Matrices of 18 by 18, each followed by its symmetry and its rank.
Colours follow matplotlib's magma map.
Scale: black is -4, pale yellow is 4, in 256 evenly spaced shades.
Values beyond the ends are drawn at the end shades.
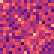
symmetric, full rank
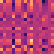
neither, rank two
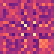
symmetric, rank three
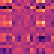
neither, rank two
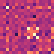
symmetric, rank three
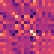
symmetric, rank three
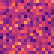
antisymmetric, full rank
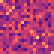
symmetric, full rank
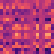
neither, rank two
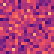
symmetric, full rank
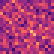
symmetric, full rank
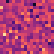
antisymmetric, full rank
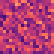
antisymmetric, full rank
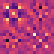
symmetric, rank three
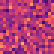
antisymmetric, full rank
